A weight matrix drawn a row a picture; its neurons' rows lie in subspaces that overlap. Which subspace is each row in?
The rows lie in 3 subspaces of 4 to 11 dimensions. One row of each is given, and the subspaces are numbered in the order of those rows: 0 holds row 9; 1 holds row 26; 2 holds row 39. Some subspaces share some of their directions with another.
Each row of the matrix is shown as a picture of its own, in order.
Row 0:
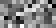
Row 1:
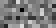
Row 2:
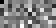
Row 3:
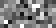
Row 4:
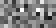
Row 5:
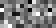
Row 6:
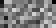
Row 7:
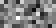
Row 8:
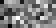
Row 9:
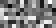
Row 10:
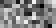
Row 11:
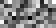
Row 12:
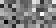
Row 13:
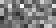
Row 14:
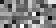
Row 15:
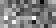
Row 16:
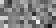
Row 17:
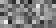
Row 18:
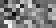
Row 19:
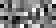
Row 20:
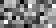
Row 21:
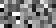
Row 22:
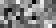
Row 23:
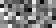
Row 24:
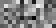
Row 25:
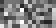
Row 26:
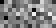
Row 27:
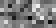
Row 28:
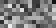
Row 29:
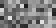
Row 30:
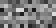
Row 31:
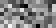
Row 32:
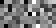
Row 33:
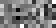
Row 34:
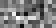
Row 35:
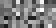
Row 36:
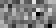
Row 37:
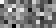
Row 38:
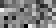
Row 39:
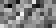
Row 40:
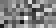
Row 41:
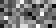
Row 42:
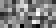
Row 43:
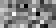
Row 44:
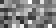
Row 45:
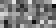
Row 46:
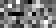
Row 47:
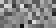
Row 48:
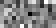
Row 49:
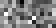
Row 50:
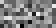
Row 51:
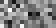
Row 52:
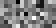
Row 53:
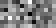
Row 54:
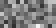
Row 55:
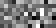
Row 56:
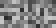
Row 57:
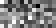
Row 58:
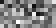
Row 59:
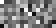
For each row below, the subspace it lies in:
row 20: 1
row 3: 2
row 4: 1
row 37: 0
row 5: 2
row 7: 2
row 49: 1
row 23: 2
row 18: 2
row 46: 2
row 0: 1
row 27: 2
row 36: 1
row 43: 2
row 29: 1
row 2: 1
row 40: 2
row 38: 1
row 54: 2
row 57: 2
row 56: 1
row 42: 2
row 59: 1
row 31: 2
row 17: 2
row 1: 1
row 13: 1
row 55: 1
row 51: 2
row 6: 1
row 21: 2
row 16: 1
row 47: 1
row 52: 2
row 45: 2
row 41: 1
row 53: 2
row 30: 1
